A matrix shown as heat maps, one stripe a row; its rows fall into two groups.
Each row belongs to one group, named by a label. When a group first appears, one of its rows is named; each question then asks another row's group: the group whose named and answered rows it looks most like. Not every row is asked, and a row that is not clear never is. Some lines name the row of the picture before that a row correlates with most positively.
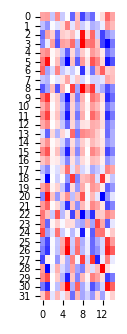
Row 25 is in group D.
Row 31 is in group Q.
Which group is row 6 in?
Q
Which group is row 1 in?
D
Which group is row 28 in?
Q
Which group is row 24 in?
Q
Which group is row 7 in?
D
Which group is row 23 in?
Q
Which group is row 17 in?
D
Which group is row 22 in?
Q
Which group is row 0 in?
Q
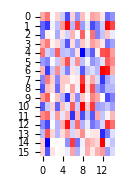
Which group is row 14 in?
Q
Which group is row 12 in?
D
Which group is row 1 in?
D
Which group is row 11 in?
Q
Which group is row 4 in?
Q
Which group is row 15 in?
Q
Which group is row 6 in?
Q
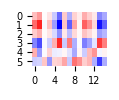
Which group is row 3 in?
D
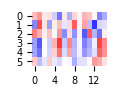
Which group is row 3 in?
D
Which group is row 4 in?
D
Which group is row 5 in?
Q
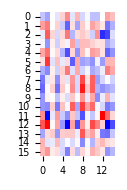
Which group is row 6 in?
D
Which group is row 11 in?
Q
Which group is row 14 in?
Q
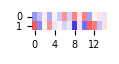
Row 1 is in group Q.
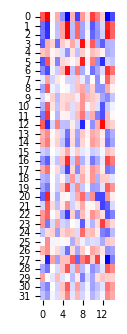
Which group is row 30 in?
D
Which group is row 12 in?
Q
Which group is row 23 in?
Q
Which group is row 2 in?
D
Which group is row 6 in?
D
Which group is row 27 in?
Q
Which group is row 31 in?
D
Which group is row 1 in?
D
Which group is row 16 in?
D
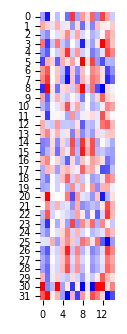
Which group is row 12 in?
Q
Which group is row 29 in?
Q
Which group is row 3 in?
Q
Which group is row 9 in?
Q
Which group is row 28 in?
D
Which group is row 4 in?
D
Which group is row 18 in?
D
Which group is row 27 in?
D
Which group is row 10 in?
D
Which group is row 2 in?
D
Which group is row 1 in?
Q
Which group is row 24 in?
D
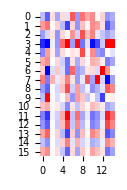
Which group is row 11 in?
D
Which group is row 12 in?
D
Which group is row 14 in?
D
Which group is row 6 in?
Q
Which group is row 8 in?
D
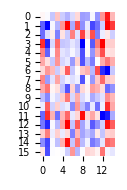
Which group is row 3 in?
Q
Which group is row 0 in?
Q
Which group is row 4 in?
Q
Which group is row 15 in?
Q
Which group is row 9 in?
D
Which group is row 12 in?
D
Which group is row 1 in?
D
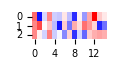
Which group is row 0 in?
Q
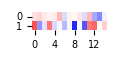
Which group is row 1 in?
Q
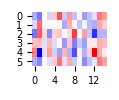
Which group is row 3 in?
Q
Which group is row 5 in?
D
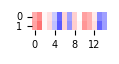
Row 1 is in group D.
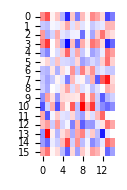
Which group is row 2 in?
Q
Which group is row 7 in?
Q
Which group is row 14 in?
D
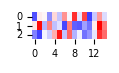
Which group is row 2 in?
D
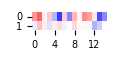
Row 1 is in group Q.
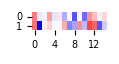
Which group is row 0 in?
Q
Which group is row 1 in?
Q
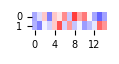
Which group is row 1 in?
D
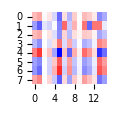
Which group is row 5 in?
D
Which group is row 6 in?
D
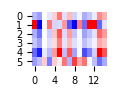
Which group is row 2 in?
D
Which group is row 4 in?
D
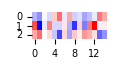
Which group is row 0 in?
D
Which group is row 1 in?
Q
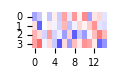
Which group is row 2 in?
Q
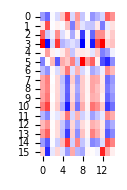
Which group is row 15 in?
Q
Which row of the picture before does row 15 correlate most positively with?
1
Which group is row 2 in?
Q
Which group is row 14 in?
D
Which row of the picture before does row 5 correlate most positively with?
0
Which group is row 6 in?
D
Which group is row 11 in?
D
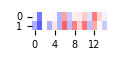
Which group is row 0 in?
Q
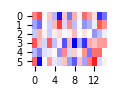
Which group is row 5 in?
Q
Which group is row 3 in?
Q
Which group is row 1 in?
D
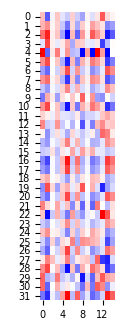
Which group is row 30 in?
Q
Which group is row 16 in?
D
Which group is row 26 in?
D
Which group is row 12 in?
Q
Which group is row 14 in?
D
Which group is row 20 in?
D
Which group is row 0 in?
Q
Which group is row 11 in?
Q
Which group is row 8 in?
D
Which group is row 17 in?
D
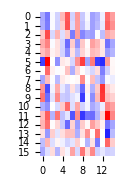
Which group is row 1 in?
D
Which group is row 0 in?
D
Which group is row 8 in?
Q
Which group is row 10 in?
D
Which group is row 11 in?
Q
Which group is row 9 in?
Q
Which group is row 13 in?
Q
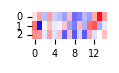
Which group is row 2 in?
Q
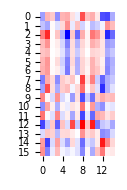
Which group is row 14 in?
Q
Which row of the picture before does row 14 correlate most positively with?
1
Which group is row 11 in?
Q
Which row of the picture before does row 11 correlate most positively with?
2
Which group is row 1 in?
D
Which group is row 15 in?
Q
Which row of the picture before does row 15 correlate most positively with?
1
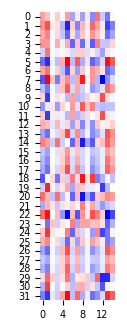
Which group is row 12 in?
Q
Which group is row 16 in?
D
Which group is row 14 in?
Q
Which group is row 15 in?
D
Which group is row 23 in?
Q
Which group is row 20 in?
Q
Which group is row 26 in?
D
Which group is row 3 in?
Q
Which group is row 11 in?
Q
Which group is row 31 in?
D
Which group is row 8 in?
D
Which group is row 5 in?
D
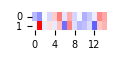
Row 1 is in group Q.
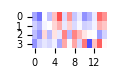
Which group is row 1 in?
D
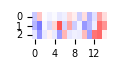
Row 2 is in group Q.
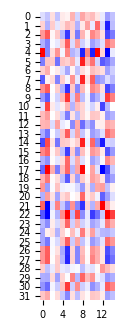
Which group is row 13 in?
D
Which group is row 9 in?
D
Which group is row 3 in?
D
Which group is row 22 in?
D
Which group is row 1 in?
Q
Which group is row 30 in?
D
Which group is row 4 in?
Q
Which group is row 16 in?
D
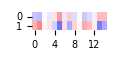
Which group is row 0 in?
D
